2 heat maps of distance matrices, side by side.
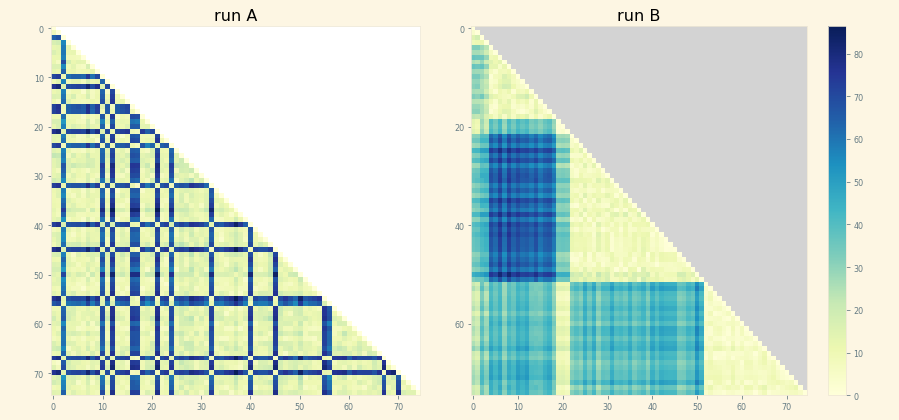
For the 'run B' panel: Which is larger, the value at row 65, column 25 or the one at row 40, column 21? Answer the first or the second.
the first
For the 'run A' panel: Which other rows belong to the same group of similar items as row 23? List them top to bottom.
0, 1, 3, 4, 5, 6, 7, 8, 9, 11, 13, 14, 15, 18, 19, 20, 22, 25, 26, 27, 28, 29, 30, 31, 33, 34, 35, 36, 37, 38, 39, 41, 42, 43, 44, 46, 47, 48, 49, 50, 51, 52, 53, 54, 57, 58, 59, 60, 61, 62, 63, 64, 65, 66, 68, 69, 71, 72, 73, 74
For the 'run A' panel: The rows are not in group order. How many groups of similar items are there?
2
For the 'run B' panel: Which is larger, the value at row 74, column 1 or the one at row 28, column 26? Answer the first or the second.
the first
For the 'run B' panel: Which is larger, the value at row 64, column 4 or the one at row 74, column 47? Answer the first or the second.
the first
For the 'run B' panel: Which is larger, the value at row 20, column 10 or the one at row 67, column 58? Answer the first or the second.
the first
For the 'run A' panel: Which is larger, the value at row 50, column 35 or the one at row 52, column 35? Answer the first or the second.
the first
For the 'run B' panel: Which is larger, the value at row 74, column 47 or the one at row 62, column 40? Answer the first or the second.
the second
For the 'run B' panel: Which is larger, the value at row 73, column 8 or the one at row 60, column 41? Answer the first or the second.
the first
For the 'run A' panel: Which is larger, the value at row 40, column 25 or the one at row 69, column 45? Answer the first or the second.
the second
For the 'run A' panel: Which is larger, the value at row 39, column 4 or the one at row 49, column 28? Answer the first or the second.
the second
